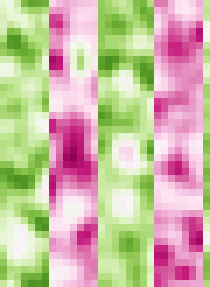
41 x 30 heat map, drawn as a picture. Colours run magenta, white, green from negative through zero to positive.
On average the colour sits 50% of the way up the scale. No lone cell stands out from its neighbours. Stripes running up and down repeat 2 times from left to right.
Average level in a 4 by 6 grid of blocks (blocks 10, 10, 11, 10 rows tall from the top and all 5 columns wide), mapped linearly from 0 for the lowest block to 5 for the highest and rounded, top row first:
512520 | 411421 | 510321 | 430510
